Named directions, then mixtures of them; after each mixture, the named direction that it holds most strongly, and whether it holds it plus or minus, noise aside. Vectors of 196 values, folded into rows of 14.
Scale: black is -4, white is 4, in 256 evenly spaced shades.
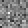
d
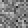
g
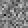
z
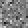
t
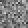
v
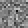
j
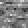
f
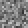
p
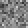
g, minus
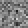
j, plus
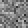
g, plus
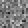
d, minus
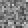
p, plus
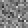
g, minus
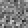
p, plus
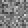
g, minus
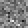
d, minus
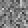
z, plus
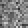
g, minus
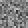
j, plus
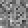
d, minus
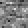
f, minus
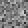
p, minus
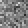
g, plus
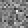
j, minus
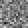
t, plus
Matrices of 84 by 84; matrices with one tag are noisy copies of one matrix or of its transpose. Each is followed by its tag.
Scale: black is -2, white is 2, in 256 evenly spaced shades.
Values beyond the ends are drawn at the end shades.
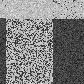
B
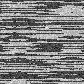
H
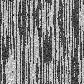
H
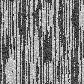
H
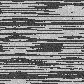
H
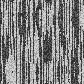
H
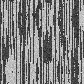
H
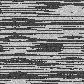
H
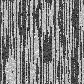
H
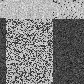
B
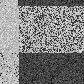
B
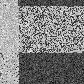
B
